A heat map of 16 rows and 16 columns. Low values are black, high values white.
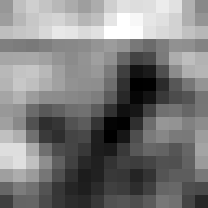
The texture is blotchy. The top part is higher, up to a seam about 20% of the way down. The bottom middle is the smoothest part. Overall the values sit about 50% of the way up the scale. There are no regular stripes. No lone cell stands out from its neighbours.
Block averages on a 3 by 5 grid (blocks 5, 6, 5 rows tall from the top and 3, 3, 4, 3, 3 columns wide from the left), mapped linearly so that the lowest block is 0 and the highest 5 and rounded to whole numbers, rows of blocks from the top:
45555 | 42103 | 41012
